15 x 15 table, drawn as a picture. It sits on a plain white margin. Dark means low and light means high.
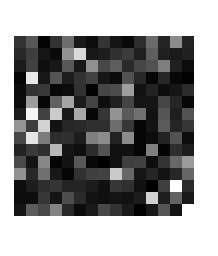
No regular stripes run through it. There is no seam. Most values sit low, with a long tail of high ones. Neither half mirrors the other. Overall the values sit about 20% of the way up the scale. There is no overall slope.
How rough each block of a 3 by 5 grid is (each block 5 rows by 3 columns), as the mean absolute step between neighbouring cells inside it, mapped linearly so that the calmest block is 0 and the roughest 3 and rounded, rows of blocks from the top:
11000 / 32110 / 00012
